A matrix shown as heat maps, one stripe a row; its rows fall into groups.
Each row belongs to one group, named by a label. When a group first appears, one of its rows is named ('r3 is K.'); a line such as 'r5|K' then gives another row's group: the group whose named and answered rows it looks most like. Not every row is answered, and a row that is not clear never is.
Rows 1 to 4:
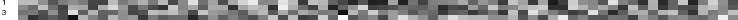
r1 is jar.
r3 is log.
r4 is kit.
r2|jar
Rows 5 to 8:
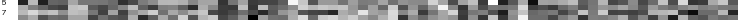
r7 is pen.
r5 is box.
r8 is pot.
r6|pot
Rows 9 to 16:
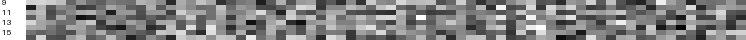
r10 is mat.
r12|mat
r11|jar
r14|pot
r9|pen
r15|log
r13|pot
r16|jar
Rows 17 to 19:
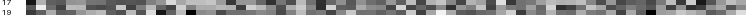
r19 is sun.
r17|box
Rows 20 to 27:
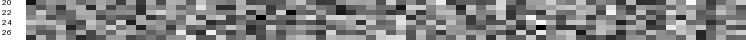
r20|sun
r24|pen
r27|mat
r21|box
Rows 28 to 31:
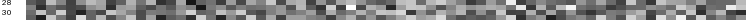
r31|sun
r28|sun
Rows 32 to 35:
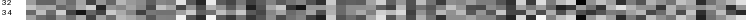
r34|mat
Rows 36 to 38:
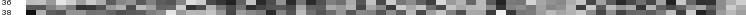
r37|kit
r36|pen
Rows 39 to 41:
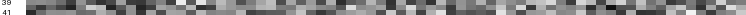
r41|sun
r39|jar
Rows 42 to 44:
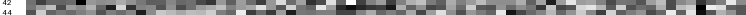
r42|kit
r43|jar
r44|box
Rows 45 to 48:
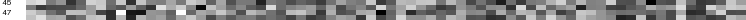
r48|pen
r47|jar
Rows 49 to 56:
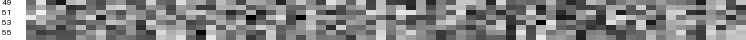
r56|log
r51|pen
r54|log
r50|mat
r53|mat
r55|log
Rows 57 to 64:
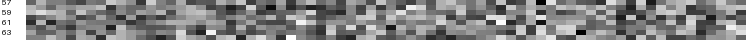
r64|jar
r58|pen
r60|sun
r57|mat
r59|pen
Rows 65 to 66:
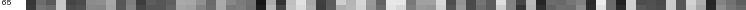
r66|sun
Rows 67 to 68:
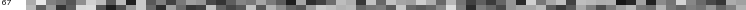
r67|pen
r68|pot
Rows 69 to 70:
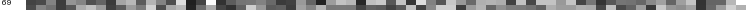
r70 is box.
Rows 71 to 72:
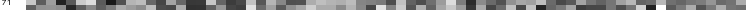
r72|mat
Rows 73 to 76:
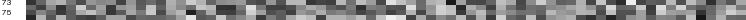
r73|sun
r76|mat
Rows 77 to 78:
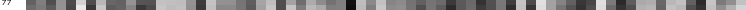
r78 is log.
